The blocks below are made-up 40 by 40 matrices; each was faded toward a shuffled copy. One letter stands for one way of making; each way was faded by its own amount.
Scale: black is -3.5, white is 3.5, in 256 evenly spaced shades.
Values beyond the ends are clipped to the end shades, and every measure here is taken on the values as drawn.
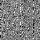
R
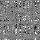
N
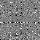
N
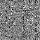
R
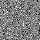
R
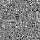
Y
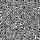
R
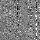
R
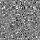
Y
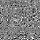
Y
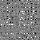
N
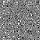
Y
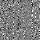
R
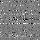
N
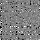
N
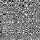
Y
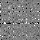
N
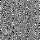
R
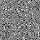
Y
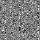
R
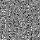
R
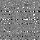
N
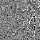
R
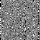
R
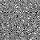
Y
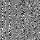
R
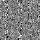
R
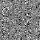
R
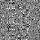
Y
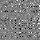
N
